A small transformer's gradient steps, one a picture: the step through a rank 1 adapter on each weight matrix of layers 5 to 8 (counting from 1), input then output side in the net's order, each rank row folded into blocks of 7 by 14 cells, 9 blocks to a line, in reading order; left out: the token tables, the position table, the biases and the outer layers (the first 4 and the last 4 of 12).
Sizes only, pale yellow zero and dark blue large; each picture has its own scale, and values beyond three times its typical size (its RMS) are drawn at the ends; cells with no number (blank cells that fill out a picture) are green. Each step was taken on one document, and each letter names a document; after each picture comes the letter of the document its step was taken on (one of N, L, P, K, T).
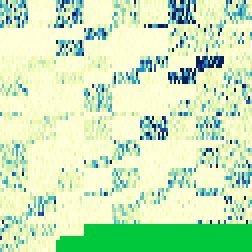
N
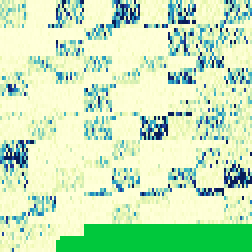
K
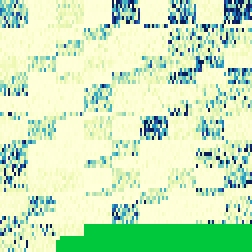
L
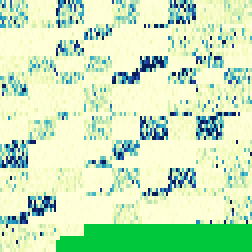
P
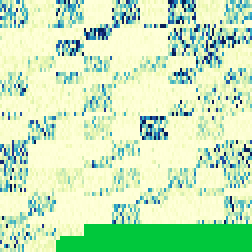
P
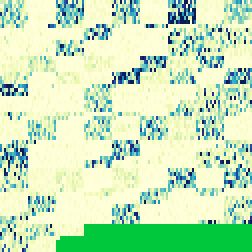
L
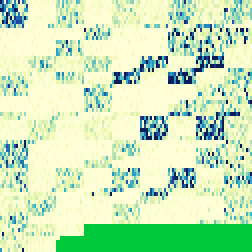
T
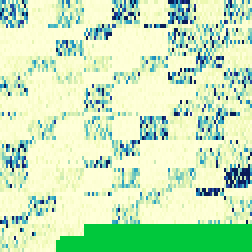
N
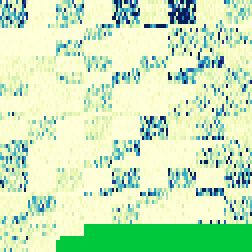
N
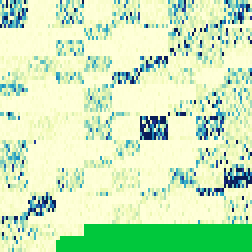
K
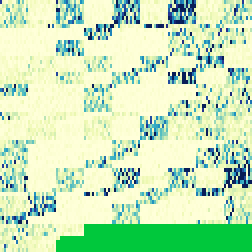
T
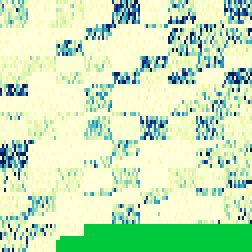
L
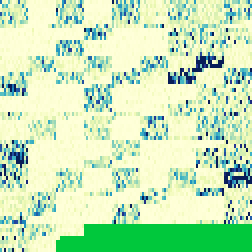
K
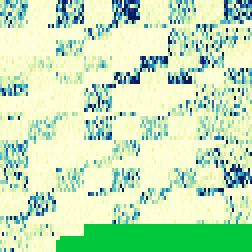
K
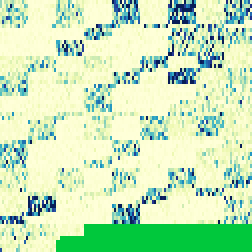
T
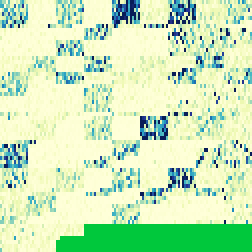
P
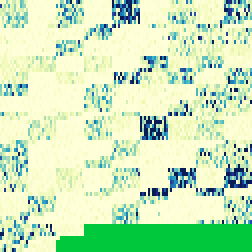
L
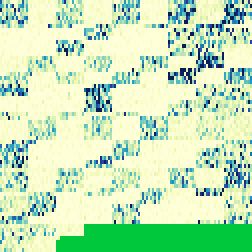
T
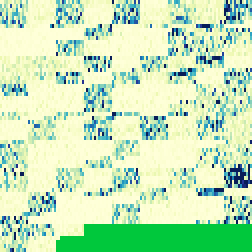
K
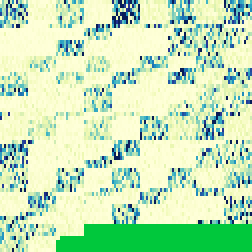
N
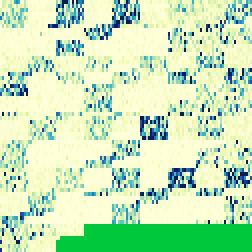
K
